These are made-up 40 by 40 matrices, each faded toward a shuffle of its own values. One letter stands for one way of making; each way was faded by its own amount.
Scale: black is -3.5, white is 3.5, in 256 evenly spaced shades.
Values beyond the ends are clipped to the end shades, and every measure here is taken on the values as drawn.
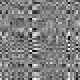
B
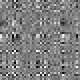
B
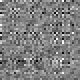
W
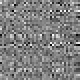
W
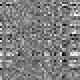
W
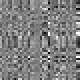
B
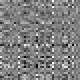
B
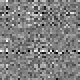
W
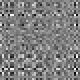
B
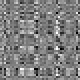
B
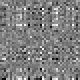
W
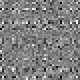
W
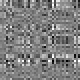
B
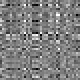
B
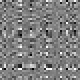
B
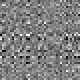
W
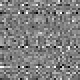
W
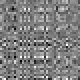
B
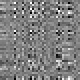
B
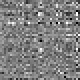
W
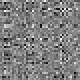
W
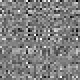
W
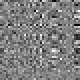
W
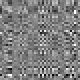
B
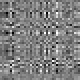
B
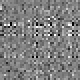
W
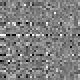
W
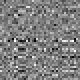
W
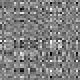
B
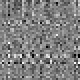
W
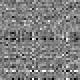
W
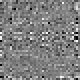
W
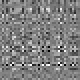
B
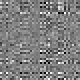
B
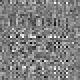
W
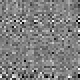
W
